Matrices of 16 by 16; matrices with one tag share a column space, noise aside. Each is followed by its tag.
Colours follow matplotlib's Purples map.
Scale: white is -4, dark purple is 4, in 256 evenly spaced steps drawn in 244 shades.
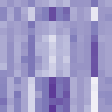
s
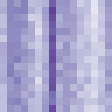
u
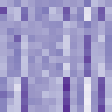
s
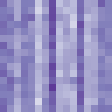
u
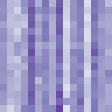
u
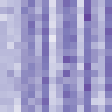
u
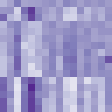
s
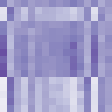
s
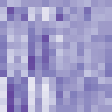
s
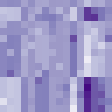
s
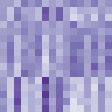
s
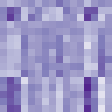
s
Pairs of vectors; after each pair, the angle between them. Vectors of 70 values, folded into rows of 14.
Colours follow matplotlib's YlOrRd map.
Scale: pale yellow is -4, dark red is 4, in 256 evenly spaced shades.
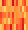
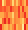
nearly opposite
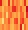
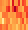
partly aligned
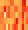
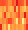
partly opposed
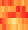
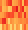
partly aligned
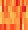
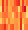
nearly parallel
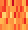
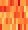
partly aligned
